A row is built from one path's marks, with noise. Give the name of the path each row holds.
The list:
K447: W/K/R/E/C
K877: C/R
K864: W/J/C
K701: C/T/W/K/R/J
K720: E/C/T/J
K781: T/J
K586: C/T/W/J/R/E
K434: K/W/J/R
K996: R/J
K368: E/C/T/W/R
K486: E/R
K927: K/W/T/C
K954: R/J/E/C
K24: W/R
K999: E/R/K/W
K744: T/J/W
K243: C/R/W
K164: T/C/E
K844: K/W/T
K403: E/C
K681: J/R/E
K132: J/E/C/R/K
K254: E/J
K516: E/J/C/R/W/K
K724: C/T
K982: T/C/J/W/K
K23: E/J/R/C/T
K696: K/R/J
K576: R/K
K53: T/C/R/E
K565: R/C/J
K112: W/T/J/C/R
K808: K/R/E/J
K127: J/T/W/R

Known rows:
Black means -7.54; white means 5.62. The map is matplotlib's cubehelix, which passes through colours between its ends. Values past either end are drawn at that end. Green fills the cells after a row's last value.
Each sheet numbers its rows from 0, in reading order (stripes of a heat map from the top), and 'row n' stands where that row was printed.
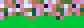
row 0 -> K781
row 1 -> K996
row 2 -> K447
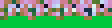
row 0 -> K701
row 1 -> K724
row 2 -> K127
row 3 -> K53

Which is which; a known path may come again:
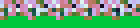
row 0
K127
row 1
K720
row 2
K781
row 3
K996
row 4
K23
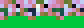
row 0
K724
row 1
K53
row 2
K403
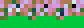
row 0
K701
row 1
K24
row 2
K486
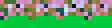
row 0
K447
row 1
K927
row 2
K164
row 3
K999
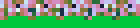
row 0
K744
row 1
K368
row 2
K681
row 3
K132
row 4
K696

